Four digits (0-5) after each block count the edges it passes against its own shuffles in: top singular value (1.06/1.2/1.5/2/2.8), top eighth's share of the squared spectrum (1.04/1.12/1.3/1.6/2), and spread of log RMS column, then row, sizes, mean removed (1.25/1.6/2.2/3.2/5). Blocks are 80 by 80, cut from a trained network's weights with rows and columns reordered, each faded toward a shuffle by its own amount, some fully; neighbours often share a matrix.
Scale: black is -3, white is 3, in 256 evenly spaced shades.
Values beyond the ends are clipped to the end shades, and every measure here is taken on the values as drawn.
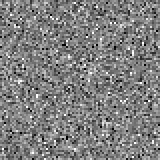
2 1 0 0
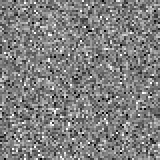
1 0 0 0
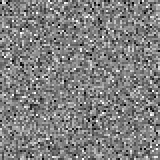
1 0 0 0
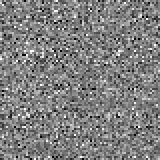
2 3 1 3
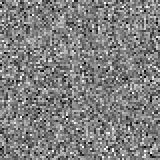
2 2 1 1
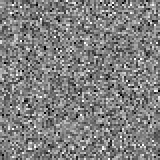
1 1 0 0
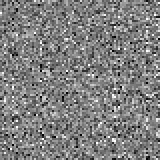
3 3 2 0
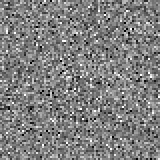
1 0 0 0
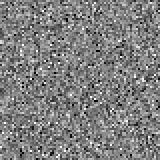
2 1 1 0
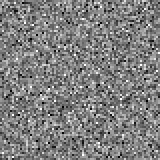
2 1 0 0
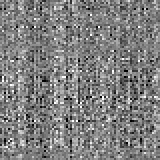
4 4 1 4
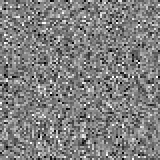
4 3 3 2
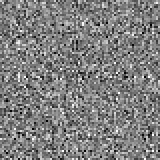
3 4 1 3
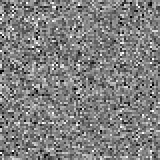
3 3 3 1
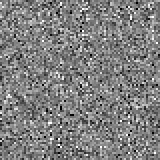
3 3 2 1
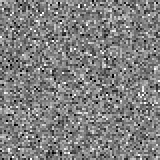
1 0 0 0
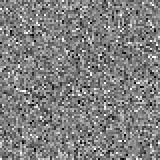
1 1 1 0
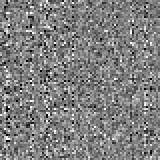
3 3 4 1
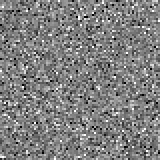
0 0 0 0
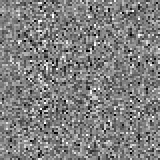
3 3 3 1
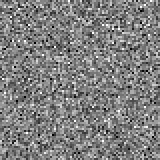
1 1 0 0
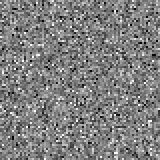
0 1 0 0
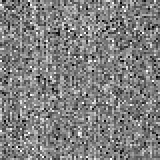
3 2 0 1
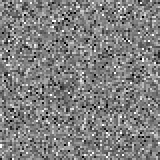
0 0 0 0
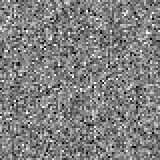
1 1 0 0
